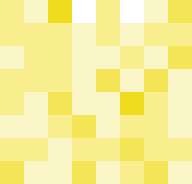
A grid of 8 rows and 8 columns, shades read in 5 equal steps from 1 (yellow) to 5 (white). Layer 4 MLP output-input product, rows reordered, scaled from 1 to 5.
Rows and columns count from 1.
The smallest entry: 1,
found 2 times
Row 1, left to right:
3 4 1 5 3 5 4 2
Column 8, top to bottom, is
2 3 2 4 4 4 3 4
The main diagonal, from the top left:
3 3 3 4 4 3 3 4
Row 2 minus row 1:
0 -1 2 -1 0 -1 -1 1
